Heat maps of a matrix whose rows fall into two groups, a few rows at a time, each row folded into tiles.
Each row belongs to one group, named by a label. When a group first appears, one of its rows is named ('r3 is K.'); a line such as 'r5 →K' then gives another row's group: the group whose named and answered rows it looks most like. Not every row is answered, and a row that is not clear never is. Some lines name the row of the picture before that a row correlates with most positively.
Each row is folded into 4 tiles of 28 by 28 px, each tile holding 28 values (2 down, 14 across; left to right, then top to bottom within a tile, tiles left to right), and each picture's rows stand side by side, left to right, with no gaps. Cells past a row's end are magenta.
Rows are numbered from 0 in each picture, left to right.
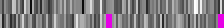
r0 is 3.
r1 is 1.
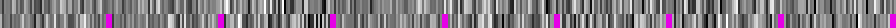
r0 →3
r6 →3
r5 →3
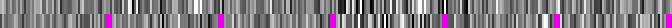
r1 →1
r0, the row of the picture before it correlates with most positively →2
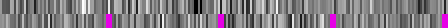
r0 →1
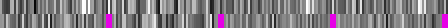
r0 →1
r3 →1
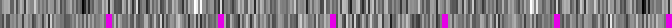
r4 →1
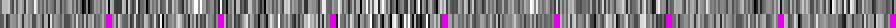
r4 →1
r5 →3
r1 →1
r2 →3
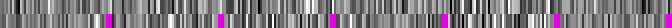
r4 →3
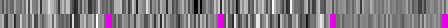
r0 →3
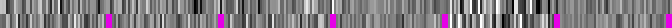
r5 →3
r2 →1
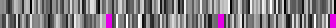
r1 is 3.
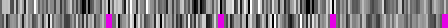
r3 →3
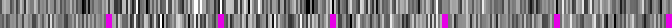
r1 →1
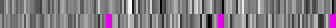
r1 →1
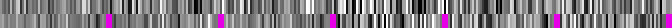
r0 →1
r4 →3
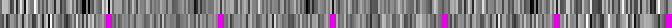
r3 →3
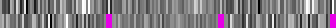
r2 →1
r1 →1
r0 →1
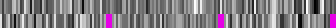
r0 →3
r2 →3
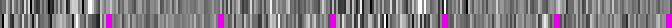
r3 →1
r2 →3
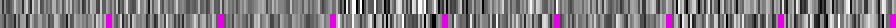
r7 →3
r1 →3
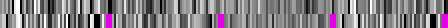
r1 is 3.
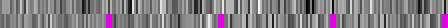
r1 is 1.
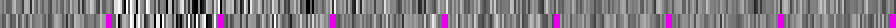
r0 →3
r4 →3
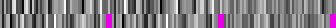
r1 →3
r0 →3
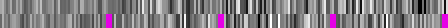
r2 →3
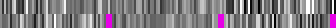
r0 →3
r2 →1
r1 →3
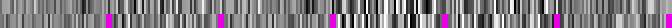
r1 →3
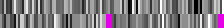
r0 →3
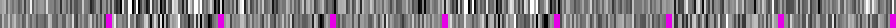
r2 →1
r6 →3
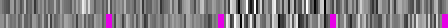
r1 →3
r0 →1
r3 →3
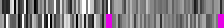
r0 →1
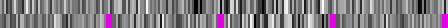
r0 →3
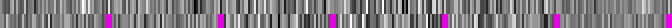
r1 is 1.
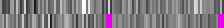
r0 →1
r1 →1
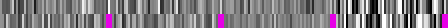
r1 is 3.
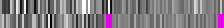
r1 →1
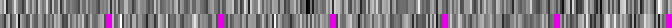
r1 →3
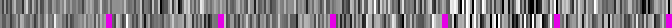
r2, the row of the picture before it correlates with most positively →1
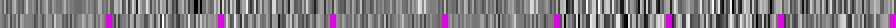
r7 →3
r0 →3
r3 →1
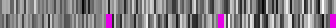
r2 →3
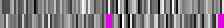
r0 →1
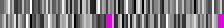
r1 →3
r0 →3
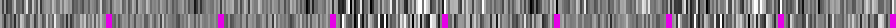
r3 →1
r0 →3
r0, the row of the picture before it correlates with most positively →1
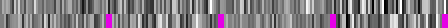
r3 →3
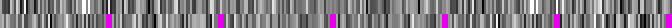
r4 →1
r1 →3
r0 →1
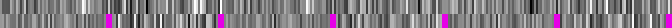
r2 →1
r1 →1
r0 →1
